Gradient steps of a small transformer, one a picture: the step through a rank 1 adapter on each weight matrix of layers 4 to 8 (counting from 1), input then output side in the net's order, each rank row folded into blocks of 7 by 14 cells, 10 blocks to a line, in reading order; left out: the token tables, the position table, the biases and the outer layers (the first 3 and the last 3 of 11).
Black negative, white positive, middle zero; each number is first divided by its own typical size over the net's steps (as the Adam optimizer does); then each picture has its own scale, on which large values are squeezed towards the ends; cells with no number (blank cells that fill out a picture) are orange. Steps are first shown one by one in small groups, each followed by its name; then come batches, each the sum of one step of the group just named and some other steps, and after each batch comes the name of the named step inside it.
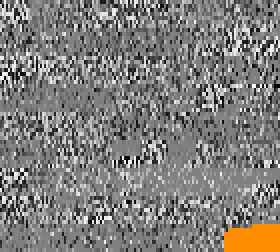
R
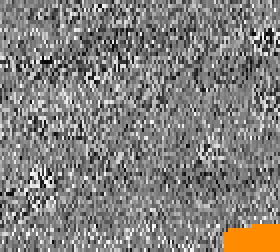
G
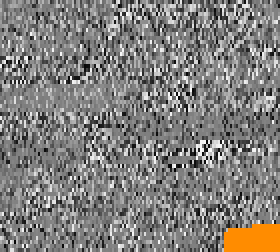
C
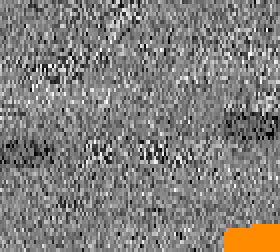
C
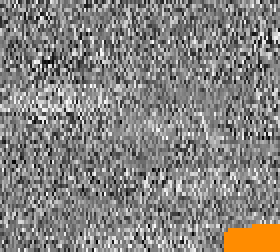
G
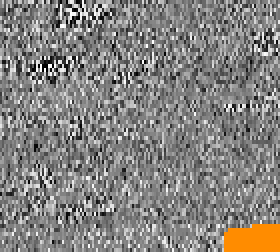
G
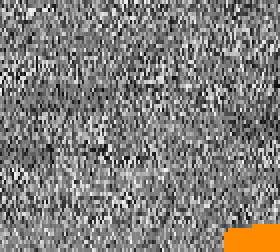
R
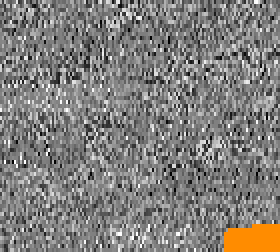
C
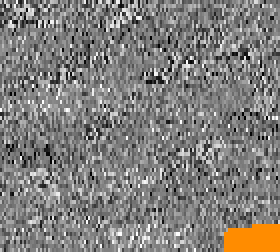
C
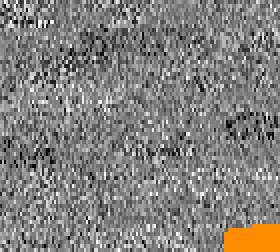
G
